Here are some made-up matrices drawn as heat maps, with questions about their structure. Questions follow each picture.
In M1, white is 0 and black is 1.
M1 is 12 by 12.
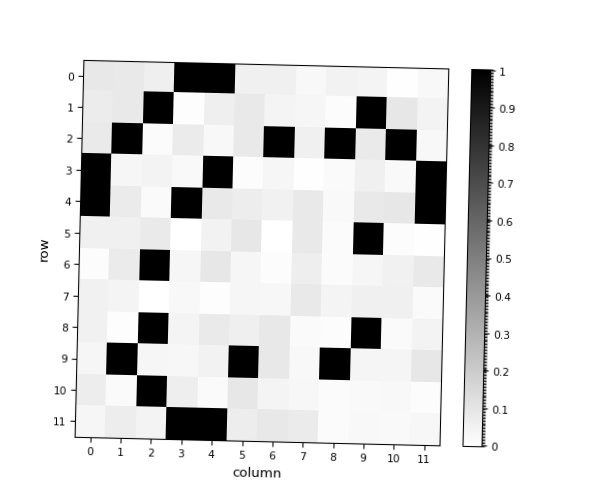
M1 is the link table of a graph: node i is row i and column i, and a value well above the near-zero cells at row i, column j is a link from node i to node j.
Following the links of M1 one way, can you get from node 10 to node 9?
yes
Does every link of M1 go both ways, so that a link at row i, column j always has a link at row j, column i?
yes
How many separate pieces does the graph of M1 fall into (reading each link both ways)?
3
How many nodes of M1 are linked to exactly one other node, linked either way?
3
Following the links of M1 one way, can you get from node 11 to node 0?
yes
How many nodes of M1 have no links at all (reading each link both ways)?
1
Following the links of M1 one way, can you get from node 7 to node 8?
no
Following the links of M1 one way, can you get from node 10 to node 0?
no
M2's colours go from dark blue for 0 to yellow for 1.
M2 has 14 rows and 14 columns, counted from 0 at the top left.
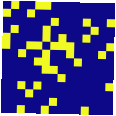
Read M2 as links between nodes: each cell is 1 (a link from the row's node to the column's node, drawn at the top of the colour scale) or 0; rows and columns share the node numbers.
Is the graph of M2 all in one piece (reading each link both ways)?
yes
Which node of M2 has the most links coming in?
node 5
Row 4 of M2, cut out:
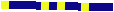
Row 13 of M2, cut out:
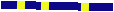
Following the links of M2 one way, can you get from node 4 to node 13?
yes
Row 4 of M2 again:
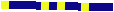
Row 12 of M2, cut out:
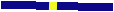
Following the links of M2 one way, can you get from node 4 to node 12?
yes
